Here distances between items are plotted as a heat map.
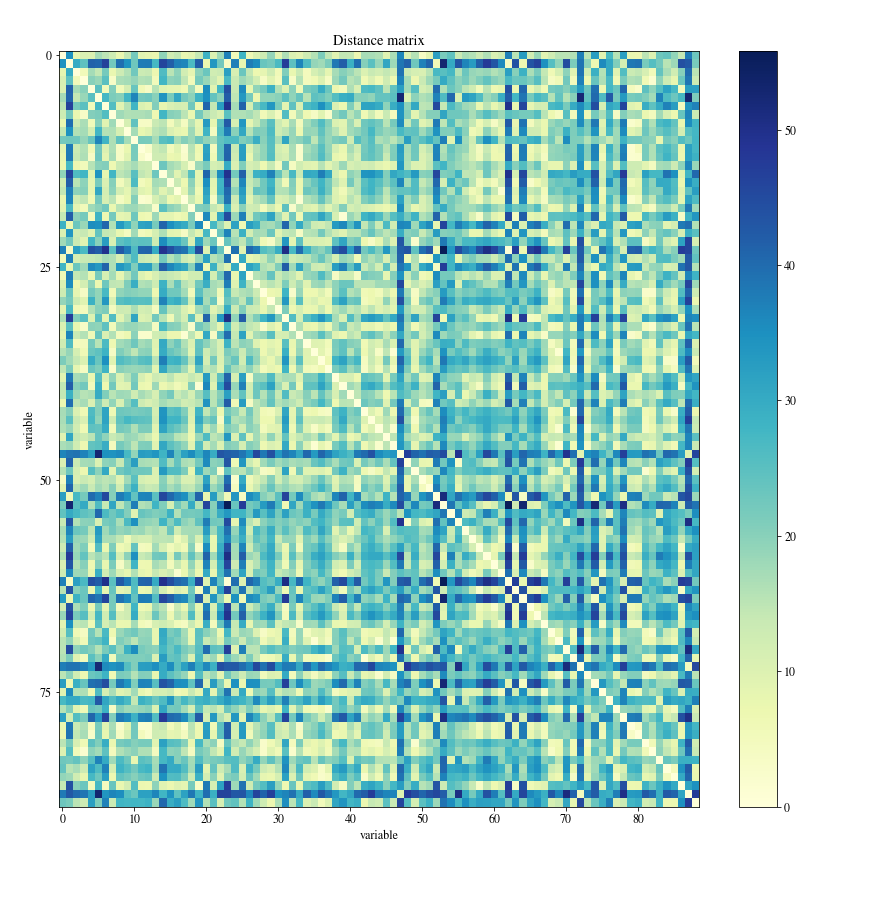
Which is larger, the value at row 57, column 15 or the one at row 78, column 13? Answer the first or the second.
the second
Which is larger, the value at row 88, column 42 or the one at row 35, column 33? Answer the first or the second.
the second
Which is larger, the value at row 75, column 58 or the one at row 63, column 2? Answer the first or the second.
the second
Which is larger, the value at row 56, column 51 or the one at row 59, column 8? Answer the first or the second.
the first
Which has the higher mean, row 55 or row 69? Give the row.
55
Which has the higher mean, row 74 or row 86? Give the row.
74
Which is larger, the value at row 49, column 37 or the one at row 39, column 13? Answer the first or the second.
the second
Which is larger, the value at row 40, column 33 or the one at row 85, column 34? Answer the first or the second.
the first
